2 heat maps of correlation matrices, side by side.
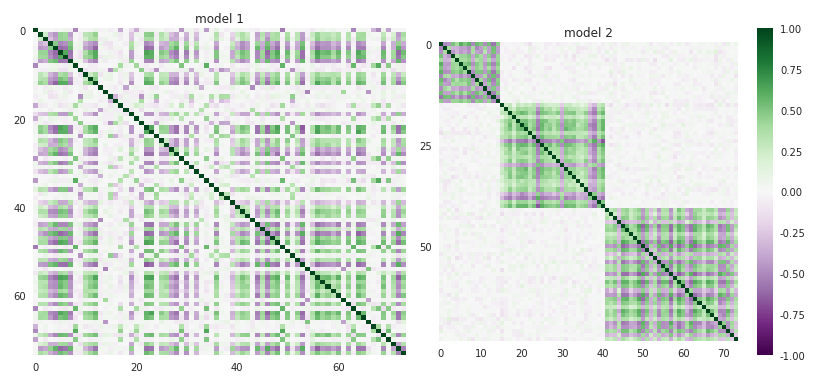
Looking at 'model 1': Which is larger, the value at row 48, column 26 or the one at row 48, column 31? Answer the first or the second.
the first
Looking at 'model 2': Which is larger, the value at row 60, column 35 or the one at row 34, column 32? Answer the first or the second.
the second
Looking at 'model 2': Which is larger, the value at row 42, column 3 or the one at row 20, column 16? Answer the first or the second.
the second
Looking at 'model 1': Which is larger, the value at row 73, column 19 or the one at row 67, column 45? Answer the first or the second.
the second
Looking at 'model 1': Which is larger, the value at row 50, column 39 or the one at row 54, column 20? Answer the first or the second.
the second
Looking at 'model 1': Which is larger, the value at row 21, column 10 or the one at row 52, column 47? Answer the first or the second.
the second
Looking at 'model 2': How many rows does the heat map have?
74
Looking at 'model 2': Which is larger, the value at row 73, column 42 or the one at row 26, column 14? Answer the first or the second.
the first
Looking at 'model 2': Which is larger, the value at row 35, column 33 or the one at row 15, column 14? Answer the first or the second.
the first
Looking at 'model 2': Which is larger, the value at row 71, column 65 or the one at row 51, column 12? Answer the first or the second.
the first
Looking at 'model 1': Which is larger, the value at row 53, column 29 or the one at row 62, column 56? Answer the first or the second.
the second
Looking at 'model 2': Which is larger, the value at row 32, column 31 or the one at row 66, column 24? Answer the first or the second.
the first
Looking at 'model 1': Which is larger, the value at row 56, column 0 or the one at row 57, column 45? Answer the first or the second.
the second
